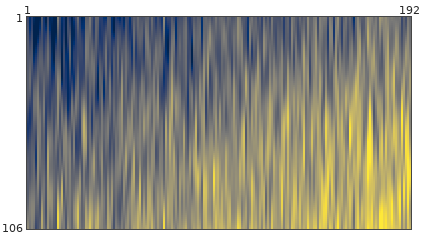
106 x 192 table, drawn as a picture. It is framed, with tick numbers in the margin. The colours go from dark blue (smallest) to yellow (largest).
The halves do not mirror each other. The values follow a bell shape. The bottom right is the ninth with the highest average. The field climbs toward the bottom right. Streaks run downward.
